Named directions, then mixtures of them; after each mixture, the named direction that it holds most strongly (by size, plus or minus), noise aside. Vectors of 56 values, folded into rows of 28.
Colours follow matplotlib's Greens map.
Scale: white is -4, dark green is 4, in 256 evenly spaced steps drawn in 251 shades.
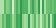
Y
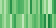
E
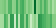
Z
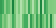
Y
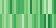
E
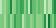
E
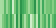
Y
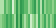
Y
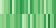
Y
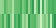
Y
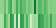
Z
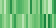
E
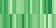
E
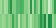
E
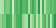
Y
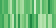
Z
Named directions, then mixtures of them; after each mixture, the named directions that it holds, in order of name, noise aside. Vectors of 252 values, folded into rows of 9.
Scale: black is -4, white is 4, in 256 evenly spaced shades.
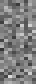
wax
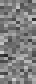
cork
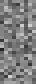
wax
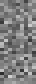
cork, wax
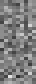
wax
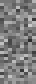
cork, wax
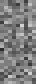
wax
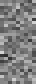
cork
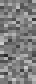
cork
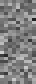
cork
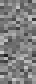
cork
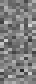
cork, wax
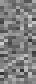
cork, wax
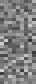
cork, wax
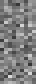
wax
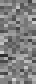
cork
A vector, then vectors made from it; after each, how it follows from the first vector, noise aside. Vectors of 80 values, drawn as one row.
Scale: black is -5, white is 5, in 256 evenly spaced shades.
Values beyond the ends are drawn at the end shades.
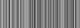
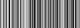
scaled up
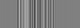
partly zeroed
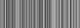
reversed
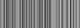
reversed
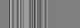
partly zeroed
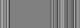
partly zeroed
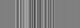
partly zeroed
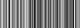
scaled up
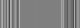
partly zeroed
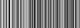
scaled up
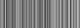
reversed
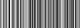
scaled up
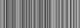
reversed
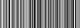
scaled up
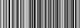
scaled up
